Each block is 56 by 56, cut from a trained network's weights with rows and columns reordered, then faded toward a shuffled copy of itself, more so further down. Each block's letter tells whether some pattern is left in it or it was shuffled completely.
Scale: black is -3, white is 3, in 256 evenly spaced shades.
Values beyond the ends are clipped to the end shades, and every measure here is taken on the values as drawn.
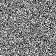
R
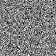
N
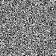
N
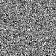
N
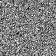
R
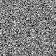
N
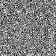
N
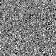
N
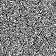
R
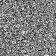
R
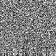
N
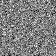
R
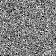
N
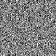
N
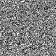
N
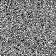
R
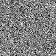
N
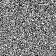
R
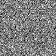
N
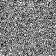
N
